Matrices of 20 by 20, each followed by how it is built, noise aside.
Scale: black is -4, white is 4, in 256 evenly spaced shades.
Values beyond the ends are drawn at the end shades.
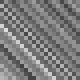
Toeplitz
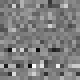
uneven rows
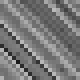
Toeplitz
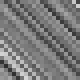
Toeplitz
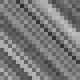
Toeplitz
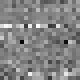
uneven rows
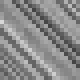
Toeplitz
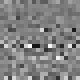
uneven rows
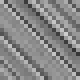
Toeplitz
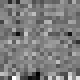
uneven rows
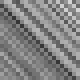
Toeplitz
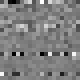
uneven rows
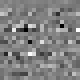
uneven rows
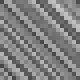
Toeplitz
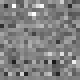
uneven rows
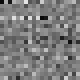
uneven rows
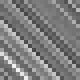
Toeplitz
